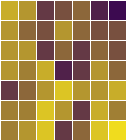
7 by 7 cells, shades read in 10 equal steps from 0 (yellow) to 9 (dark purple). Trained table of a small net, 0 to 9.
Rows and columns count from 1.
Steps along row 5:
down down down up same down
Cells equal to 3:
12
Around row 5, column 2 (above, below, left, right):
4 4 7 3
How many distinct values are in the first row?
7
